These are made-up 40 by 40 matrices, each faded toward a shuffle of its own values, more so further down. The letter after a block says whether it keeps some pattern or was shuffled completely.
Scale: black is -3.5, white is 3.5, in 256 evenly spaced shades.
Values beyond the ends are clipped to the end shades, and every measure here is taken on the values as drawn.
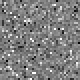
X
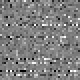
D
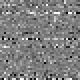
D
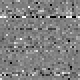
D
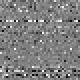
D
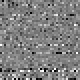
D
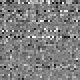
D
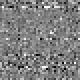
D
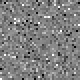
X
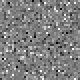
X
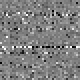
D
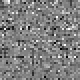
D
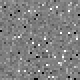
X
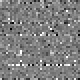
D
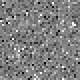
X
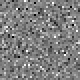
X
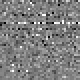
D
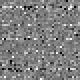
D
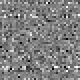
D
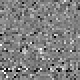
D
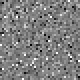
X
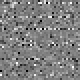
D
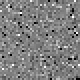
X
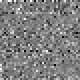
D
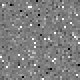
X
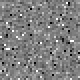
X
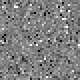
X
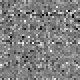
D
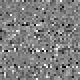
D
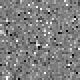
X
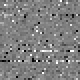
D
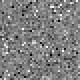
X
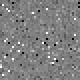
X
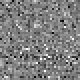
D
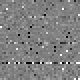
D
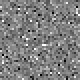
X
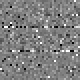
D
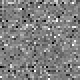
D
